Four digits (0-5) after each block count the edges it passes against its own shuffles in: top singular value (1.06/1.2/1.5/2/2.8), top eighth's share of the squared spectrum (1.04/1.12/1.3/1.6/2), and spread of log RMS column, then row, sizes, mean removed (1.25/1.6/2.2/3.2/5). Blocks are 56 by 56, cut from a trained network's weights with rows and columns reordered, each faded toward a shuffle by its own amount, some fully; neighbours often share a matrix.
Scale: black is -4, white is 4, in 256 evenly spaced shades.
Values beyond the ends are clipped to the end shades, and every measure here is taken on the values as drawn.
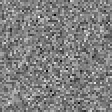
0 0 0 0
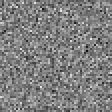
1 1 0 0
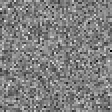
0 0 0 0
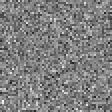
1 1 0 0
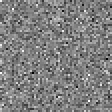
1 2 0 0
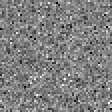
0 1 0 0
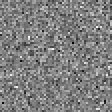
1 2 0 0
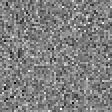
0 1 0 0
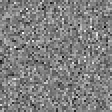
2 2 0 0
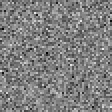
0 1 0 0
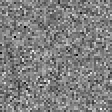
0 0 0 0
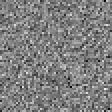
1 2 0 1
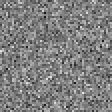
1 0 0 0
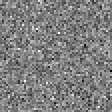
0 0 0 0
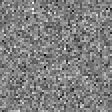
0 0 0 0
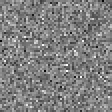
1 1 0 0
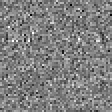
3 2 1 1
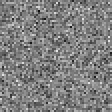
0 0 0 0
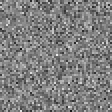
3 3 0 1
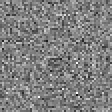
3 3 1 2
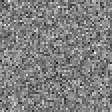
0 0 0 0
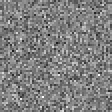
1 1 0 0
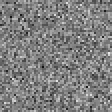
1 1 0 0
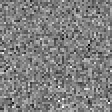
2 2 1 0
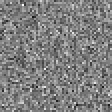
2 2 0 0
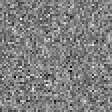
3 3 1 2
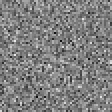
2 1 0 0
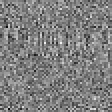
4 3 1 2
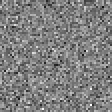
2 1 0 0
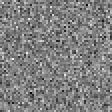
1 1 0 0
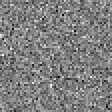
1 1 0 0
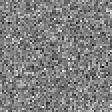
1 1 0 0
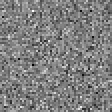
2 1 0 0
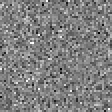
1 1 0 0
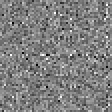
3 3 2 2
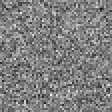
3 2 0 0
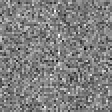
3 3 0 1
